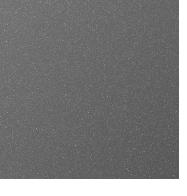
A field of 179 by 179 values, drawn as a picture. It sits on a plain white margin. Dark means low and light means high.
No single row or column stands out from its neighbours. Values rise toward the top left. Neither half mirrors the other. There are no regular stripes.
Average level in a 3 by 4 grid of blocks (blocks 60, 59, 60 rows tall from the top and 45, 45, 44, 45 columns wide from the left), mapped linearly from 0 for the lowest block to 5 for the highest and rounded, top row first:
5 4 3 2 | 4 3 2 1 | 3 2 1 0
